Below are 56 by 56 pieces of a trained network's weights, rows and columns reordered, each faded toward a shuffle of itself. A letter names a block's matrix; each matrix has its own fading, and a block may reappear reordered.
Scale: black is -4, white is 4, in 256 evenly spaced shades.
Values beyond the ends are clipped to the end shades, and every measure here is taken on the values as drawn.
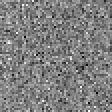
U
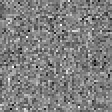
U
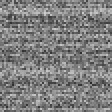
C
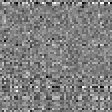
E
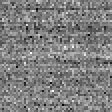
C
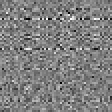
E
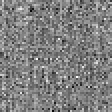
U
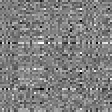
E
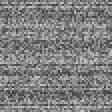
C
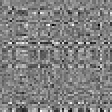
E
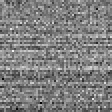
C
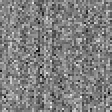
U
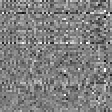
E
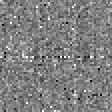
U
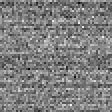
C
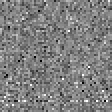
U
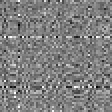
E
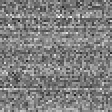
C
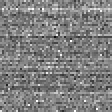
C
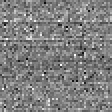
C
